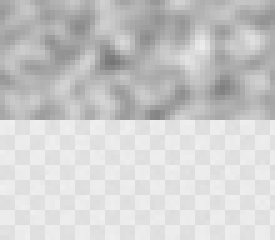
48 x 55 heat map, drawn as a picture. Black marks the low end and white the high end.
It is made of 2 by 1 panels. Panel 1,1: high, blotchy. Panel 2,1: very high, checkered, faint in contrast.
